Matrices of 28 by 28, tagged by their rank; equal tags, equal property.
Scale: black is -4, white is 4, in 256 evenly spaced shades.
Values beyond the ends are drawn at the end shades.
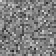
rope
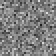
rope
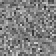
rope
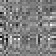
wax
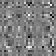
wax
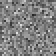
rope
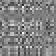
wax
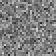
rope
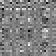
wax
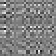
wax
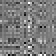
wax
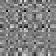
wax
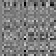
wax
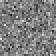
rope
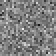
rope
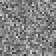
rope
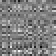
wax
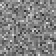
rope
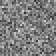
rope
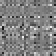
wax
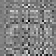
wax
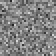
rope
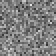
rope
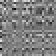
wax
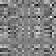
wax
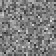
rope
